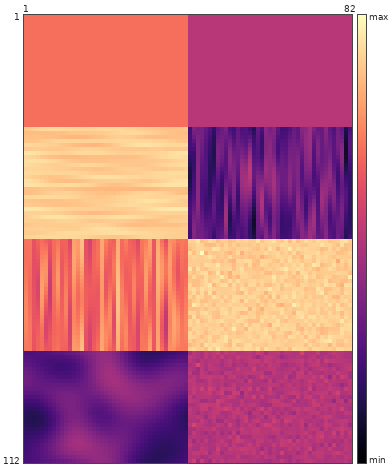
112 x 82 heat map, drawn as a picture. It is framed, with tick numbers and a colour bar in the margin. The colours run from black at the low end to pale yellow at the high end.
The table splits into 4 rows of 2 panels. Panel 1,1: high, flat. Panel 1,2: middling, flat. Panel 2,1: very high, streaked across, faint in contrast. Panel 2,2: low, streaked downward. Panel 3,1: high, streaked downward. Panel 3,2: very high, fine-grained, faint in contrast. Panel 4,1: low, smooth. Panel 4,2: middling, fine-grained, faint in contrast.
